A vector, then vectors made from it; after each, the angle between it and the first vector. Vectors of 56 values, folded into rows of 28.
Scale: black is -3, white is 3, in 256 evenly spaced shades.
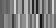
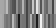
nearly opposite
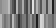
nearly opposite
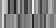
partly opposed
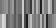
partly opposed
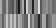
orthogonal
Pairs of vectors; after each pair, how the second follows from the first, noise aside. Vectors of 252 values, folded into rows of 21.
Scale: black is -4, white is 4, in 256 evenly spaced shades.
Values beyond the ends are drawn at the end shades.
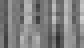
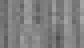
shrunk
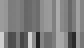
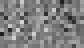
shuffled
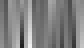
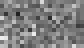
shuffled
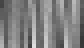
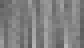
shrunk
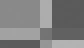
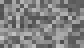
shuffled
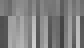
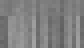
shrunk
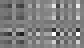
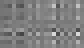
shrunk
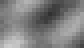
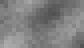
shrunk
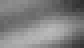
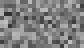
shuffled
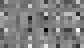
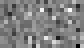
shuffled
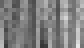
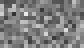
shuffled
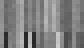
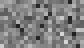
shuffled
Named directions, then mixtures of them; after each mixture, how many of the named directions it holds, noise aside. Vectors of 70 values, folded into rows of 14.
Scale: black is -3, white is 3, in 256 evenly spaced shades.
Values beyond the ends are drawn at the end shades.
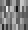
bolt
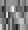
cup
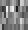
two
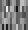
one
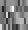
one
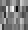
two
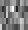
two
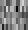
one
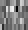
two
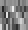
one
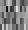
one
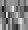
one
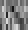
one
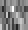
one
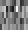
two
